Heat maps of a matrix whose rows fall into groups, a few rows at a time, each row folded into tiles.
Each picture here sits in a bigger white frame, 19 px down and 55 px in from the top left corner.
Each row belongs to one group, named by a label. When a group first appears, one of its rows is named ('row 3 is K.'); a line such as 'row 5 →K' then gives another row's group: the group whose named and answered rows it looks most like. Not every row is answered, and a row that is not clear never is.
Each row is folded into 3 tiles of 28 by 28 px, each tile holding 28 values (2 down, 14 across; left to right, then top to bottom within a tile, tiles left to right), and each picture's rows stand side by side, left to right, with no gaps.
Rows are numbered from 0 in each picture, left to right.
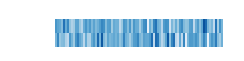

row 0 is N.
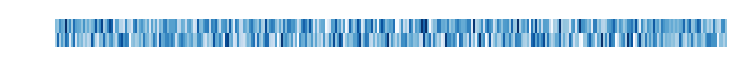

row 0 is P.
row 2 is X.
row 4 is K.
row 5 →X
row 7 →P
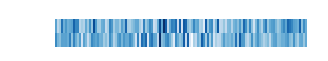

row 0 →P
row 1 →P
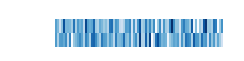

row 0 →N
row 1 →K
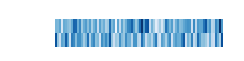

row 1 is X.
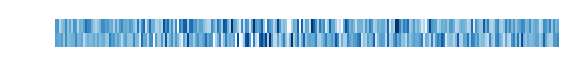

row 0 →K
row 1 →P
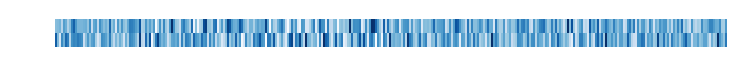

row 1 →K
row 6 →N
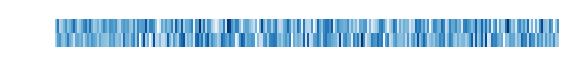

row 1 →X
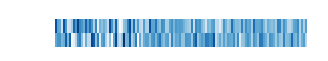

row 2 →N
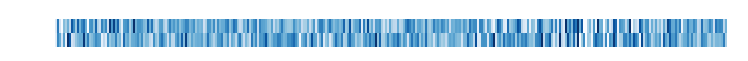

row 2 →X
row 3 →X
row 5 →K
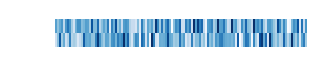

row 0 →X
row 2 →N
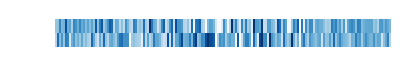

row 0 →P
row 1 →X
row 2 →N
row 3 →P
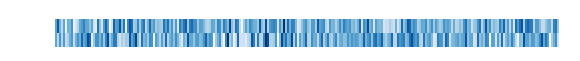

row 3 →X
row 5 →P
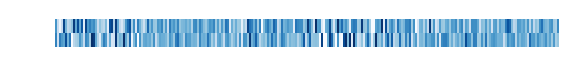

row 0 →N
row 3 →N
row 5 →K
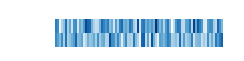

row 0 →K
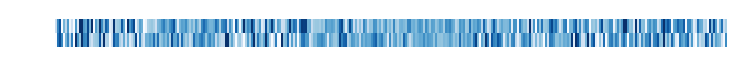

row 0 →P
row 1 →K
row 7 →P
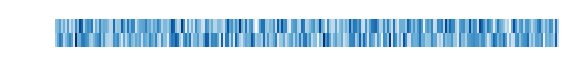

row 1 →K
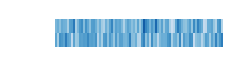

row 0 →N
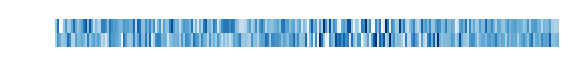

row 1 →K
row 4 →N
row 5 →X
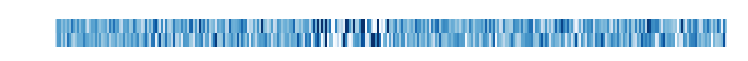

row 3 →P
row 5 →P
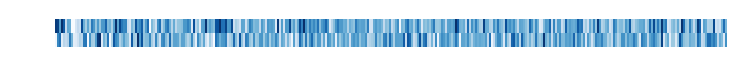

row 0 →X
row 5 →N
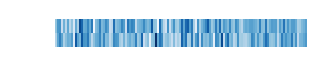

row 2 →X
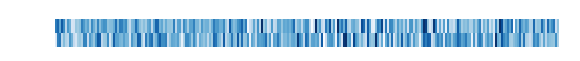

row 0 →X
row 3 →N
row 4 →K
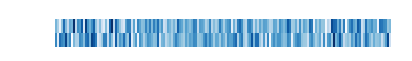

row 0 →N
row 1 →P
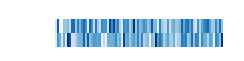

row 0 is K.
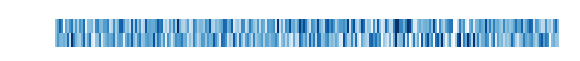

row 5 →P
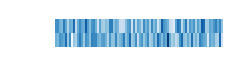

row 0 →N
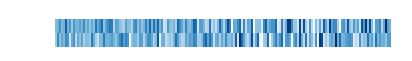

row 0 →P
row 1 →P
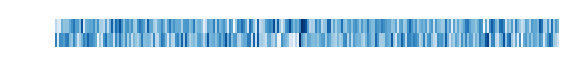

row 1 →N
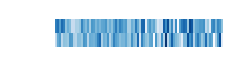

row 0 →X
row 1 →P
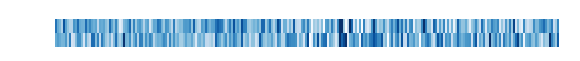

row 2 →P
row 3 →K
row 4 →K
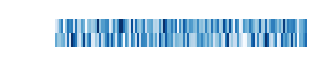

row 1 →P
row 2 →X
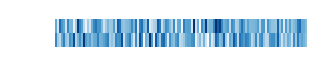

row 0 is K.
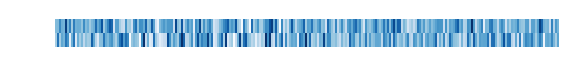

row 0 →P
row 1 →X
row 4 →X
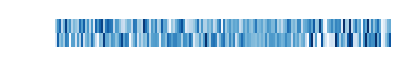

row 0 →P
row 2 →K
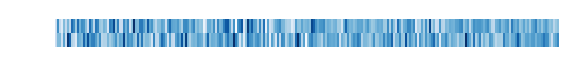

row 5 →X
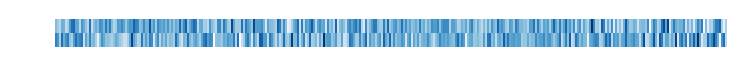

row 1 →P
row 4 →P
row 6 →K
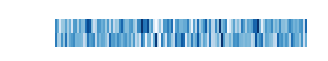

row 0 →K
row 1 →X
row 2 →K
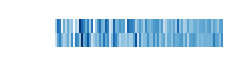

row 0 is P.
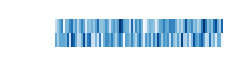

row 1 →K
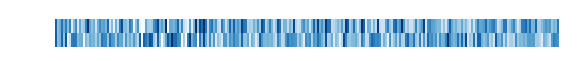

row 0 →K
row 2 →P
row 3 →P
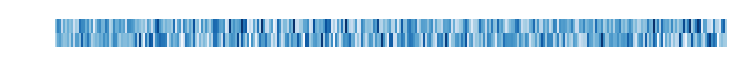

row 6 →X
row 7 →P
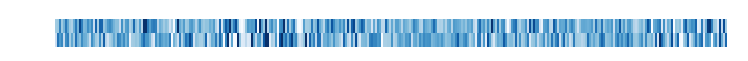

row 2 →X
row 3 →P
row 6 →X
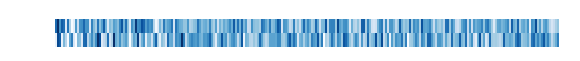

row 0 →X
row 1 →X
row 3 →N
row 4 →N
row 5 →X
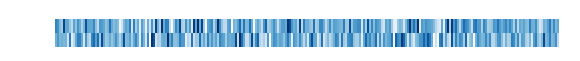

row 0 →N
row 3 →X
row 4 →N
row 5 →N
